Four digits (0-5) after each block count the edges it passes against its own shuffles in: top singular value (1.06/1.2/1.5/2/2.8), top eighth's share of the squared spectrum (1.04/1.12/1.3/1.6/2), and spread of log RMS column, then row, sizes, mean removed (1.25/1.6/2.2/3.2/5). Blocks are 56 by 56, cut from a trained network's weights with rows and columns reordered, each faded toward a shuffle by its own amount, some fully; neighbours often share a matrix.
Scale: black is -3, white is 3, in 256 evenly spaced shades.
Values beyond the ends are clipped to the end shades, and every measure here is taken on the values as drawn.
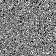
0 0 0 0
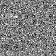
2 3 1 1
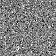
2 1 1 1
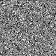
0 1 0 0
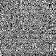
2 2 2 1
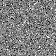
0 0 0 0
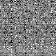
3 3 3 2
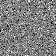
0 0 0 0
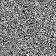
0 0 0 0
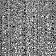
2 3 1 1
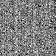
2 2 0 0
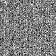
2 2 0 1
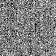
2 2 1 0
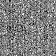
2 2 0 1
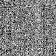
2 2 0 1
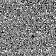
1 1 1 0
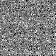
1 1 1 0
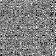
2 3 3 1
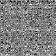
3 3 3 1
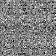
2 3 2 1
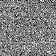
2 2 1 0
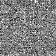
2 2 1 0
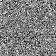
0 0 0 0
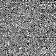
2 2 2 0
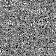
0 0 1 0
